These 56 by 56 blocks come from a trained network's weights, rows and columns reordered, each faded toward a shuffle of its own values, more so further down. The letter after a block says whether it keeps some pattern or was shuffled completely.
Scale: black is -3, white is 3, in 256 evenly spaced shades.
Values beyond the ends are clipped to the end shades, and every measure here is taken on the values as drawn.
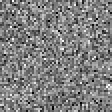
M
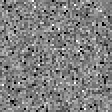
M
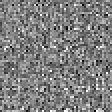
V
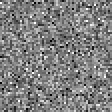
M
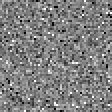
M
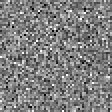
M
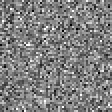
M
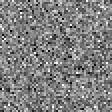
M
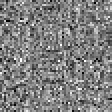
V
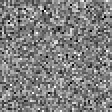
M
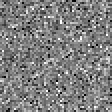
M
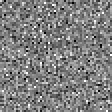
M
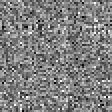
V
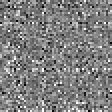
V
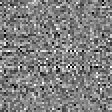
V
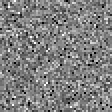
M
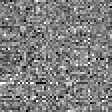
V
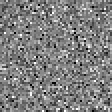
M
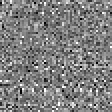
V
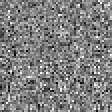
V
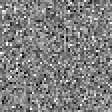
M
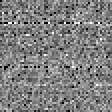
V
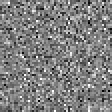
V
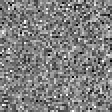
M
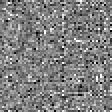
V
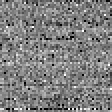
V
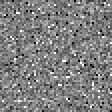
M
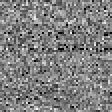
V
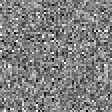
V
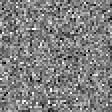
M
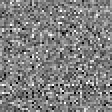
V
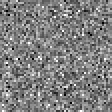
V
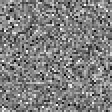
M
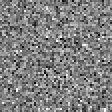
V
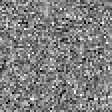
V
